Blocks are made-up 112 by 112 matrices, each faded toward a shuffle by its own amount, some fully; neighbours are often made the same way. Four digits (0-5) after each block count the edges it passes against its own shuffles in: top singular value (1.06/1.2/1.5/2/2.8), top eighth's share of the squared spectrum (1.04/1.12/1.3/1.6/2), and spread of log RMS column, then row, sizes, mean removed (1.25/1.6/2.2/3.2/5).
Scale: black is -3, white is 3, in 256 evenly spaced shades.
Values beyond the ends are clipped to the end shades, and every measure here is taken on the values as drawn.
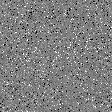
2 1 0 0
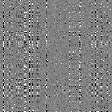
5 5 4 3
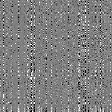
5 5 4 2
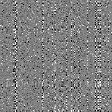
5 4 4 2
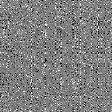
4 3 3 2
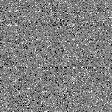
4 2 1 2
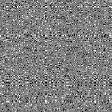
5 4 2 3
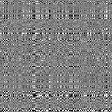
5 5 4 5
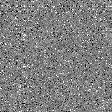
3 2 1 1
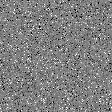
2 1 0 0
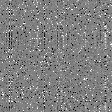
4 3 2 1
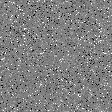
0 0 0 0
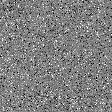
0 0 0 1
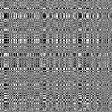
5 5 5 5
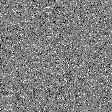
2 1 0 0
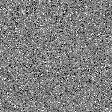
2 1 0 0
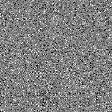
4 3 1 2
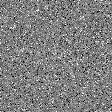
2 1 0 0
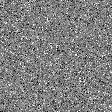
1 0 0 0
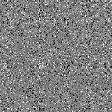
4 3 2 2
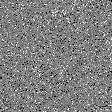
0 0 0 0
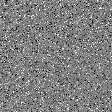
2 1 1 0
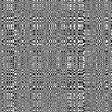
5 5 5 4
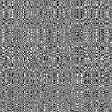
5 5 4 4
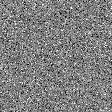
0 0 0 0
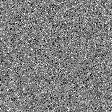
0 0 0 0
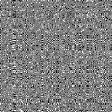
5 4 3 3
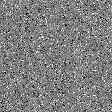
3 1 0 0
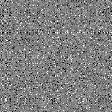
4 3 2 2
